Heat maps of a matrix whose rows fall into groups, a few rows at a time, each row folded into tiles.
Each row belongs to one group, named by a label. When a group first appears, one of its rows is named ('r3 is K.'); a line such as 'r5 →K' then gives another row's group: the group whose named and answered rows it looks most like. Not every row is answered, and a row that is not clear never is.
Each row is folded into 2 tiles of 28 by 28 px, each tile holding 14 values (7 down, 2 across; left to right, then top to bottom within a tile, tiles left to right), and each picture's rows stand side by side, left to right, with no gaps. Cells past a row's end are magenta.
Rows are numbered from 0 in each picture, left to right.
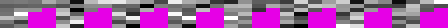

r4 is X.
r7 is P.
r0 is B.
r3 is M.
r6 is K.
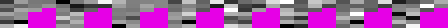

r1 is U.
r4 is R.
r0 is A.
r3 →B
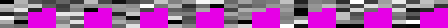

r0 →X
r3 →U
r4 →A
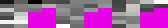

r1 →R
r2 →P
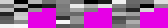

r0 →K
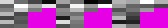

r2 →U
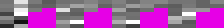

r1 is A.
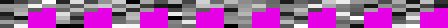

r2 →K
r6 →M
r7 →K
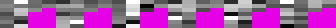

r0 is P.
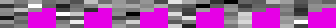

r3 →M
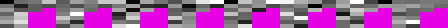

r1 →B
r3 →U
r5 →M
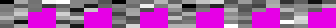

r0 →B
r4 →R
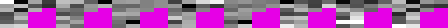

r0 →K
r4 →A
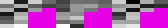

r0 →K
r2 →K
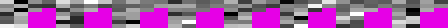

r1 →U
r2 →A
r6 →B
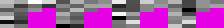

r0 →U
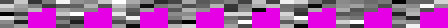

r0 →X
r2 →M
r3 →A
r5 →M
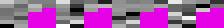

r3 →M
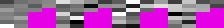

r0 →R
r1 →M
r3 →X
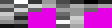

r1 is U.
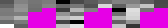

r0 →R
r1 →A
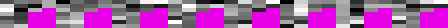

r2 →U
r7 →U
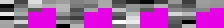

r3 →A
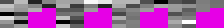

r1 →U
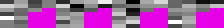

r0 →X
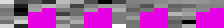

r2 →R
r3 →A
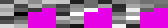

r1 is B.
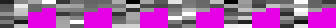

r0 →P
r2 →K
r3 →B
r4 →A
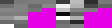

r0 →R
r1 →X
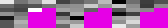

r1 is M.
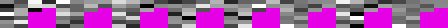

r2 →M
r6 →M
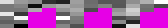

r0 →M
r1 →X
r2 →P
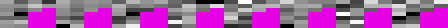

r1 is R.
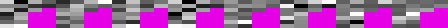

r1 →P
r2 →A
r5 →U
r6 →B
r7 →B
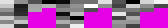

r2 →P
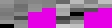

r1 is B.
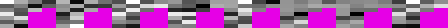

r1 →K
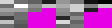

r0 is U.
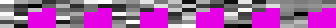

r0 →M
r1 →U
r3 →K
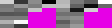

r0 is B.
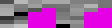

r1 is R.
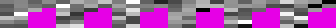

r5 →M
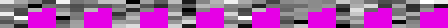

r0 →M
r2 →K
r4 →M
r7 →U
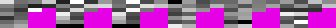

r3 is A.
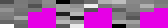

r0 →R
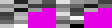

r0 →K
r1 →M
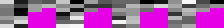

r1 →K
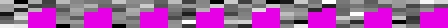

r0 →K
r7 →U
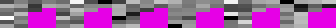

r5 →U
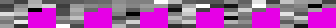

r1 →R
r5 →M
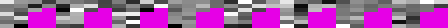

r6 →R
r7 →U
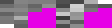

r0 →R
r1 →P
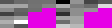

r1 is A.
